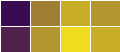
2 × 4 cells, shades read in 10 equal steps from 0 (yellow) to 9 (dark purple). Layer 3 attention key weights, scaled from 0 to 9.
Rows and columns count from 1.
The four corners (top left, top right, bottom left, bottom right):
9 3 8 2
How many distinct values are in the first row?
4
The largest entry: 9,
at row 1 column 1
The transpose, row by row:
9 8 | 4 3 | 2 0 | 3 2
